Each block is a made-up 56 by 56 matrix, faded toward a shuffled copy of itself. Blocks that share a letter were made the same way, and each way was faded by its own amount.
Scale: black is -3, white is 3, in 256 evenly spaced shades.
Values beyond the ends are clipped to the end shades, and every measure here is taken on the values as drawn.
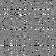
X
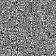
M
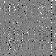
X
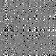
X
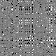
X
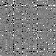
X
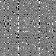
X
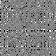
X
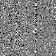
M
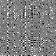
X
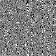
M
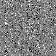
M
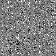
M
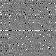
X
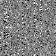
M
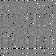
X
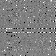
X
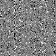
M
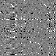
X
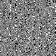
M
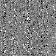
M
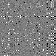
X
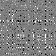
X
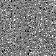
M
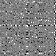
X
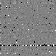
X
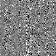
M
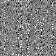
M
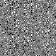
M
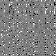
X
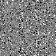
M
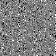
M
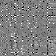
X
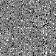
M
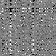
X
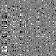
X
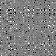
X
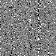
M
